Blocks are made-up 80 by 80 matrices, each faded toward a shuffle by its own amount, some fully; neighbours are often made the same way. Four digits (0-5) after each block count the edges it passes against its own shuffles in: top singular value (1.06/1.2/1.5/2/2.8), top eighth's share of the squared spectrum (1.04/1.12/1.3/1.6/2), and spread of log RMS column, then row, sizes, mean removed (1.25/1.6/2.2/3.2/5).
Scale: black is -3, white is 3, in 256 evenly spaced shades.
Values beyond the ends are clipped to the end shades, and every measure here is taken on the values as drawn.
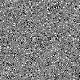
3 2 1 1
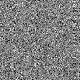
3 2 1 1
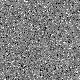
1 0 0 0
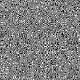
4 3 2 2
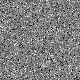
0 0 0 0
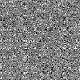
4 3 2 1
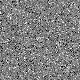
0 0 0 0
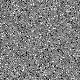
1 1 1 0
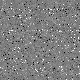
1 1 0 1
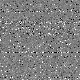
2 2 0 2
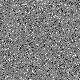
0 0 0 0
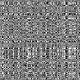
5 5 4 4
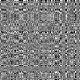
5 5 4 4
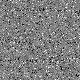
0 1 0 1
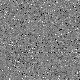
1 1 0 0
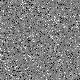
0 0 0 0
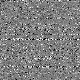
2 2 0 3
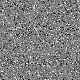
0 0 0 1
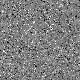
1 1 0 0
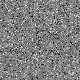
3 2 0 0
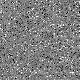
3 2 0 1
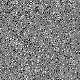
3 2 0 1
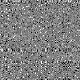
4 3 2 2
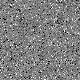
2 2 1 0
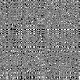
5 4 2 3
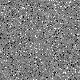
2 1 0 0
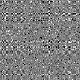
5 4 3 3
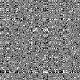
4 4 2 3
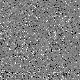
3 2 1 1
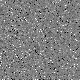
1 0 0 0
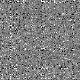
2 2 3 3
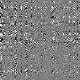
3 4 4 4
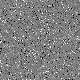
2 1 0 0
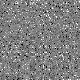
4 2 1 1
